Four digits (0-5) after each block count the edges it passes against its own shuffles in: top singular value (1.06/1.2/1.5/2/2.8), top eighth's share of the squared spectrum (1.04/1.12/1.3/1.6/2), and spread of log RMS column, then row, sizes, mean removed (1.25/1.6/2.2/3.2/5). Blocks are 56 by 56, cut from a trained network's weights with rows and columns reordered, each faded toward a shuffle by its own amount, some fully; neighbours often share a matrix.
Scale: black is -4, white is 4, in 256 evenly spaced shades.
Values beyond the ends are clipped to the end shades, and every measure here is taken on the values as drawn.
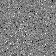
0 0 0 0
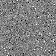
2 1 0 0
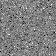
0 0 0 0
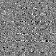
3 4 1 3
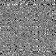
3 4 1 2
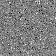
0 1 0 0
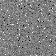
0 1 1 0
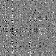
3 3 2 1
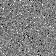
0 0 0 0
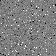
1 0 0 0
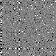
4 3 2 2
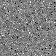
0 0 0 0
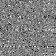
3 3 0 1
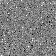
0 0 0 0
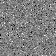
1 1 0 0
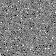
0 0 0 0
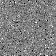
2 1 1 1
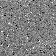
1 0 0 0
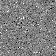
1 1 0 0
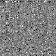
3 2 0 1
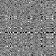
4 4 2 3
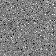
2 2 0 0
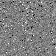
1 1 0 0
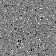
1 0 0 0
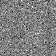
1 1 0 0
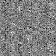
3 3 1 1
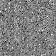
1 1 0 0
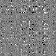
3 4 2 2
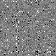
2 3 2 1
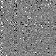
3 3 2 1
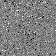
0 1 0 0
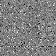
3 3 0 1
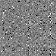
3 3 2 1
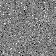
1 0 0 0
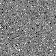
1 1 0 0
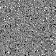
2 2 1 1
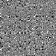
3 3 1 2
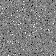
0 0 0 0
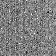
3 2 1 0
